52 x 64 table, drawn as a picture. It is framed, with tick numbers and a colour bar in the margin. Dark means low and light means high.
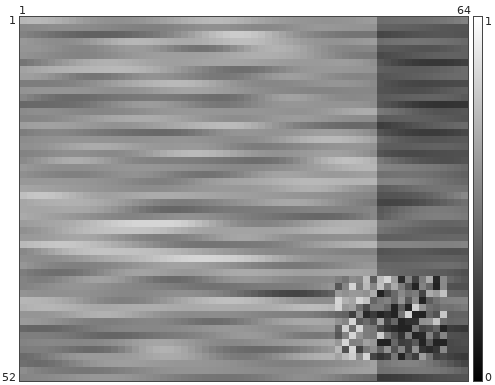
Roughest part: bottom right. Odd patch: rougher, in the bottom right. Grain: streaks across. Seam: vertical, 80% of the way across, the left part higher.
